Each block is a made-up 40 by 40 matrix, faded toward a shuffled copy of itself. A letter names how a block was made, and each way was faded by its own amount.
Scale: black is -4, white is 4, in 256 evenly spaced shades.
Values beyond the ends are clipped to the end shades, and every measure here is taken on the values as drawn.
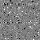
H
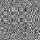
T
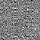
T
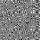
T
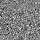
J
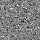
J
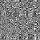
T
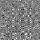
T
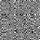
T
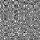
T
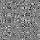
T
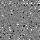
H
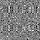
T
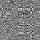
T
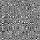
T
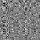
T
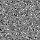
J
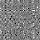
T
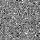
J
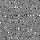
H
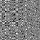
T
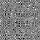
T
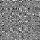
T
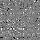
H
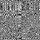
T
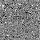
J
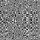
T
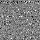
J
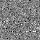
J
